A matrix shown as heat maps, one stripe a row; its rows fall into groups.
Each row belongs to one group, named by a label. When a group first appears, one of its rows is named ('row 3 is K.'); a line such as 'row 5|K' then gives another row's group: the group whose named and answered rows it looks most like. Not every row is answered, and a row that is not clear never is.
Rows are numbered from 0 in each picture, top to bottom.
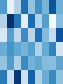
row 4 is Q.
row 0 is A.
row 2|Q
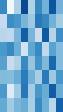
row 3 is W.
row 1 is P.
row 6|A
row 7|Q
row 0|A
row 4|A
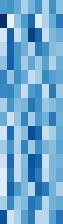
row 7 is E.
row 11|E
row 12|E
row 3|P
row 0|W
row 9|E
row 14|E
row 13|P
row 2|E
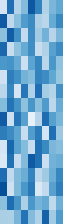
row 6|Q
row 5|P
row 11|E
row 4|W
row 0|E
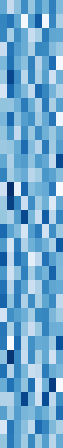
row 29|Q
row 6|P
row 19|A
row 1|W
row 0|A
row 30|P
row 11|Q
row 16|W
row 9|Q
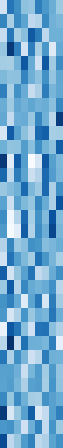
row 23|P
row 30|W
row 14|Q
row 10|Q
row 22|A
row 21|W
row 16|A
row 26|W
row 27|W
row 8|Q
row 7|Q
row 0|P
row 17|E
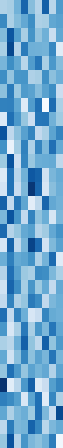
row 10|A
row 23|A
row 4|W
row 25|A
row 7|W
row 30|E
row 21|E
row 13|E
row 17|E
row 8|P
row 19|P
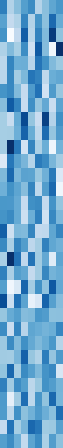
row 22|P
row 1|A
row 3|Q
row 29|Q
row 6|W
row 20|A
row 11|P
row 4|P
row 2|A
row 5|E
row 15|W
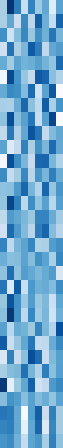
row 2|A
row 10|A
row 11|P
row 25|E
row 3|E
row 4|Q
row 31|W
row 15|P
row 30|W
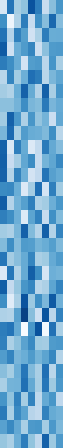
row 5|E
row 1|A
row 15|W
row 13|W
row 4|W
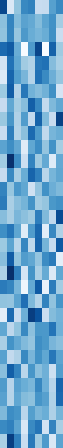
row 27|Q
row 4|P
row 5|P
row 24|P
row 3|W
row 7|E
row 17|Q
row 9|E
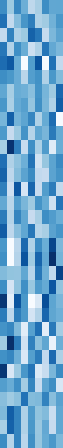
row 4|W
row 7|Q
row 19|Q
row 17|A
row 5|W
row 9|A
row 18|A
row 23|W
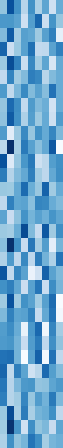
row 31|E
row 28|A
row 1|W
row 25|W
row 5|E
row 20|W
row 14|P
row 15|A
